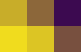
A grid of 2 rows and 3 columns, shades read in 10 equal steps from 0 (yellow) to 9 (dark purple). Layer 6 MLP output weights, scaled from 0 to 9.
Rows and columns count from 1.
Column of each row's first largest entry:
3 3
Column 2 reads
5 1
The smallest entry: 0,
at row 2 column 1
